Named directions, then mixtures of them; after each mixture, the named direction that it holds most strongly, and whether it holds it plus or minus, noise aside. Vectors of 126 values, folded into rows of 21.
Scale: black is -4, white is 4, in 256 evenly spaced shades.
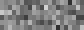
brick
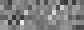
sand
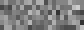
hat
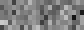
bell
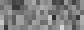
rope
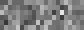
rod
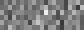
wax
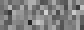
wax, plus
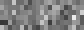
bell, minus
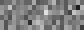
wax, plus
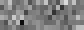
sand, minus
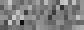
sand, minus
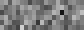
rod, minus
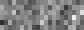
bell, minus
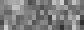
rope, minus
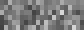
rod, plus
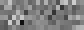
sand, minus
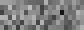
rod, minus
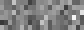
bell, minus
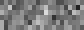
wax, plus
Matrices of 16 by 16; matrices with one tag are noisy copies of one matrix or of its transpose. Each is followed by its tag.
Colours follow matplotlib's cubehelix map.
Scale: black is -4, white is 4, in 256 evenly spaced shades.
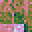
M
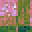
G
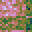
G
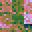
M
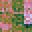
M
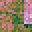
M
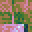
M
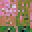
G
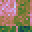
G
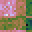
G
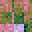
M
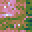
G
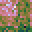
G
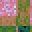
G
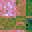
G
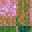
G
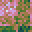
G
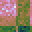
G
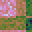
G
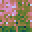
G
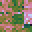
M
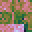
M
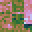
M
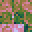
M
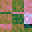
M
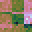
M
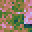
M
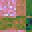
G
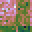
G
